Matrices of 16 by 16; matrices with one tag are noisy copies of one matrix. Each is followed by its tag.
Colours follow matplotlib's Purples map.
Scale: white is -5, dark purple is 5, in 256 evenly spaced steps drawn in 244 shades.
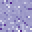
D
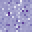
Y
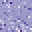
D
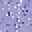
Y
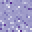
D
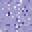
Y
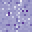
Y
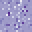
Y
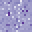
Y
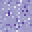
Y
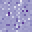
Y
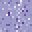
Y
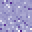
D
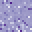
D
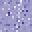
Y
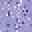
Y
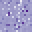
Y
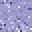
D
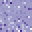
D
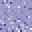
D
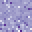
D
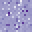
Y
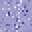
Y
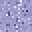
Y
